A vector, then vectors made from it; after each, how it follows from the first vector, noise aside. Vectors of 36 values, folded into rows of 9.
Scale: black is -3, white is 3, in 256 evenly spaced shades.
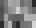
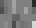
partly zeroed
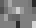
partly zeroed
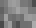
shrunk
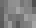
shrunk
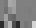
partly zeroed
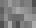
shrunk
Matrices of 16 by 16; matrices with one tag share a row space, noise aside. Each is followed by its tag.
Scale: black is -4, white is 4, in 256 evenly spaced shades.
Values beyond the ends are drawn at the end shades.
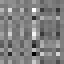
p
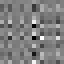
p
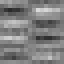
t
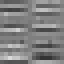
t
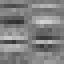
t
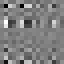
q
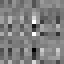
p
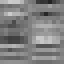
t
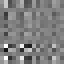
q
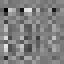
q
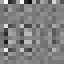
q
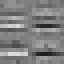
t
